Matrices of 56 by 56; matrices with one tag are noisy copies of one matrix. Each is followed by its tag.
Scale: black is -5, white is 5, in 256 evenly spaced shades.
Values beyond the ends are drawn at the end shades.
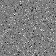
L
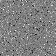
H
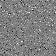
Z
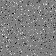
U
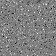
U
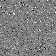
Z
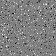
U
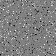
H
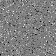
H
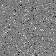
L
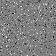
U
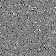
Z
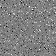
Z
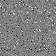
Z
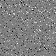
Z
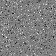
U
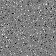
U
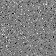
U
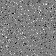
U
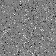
L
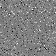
Z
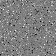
H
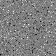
H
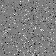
L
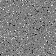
H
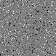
H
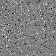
U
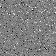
Z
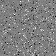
L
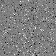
L
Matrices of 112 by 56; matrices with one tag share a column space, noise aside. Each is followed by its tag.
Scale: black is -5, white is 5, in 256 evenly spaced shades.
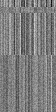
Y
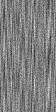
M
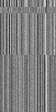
Y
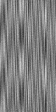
M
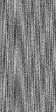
M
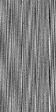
M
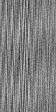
M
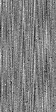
M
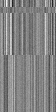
Y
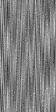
M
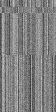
Y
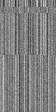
Y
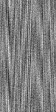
M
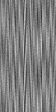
M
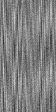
M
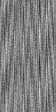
M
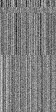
Y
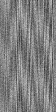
M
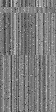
Y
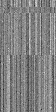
Y
